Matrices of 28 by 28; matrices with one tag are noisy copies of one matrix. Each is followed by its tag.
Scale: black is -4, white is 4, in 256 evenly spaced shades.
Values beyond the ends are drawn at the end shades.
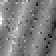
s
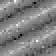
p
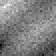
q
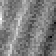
s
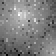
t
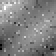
q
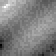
q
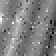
s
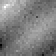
q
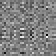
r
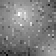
t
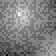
t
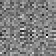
r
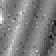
s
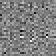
r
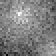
t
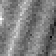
s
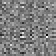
r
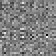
r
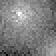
t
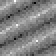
p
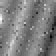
s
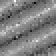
p
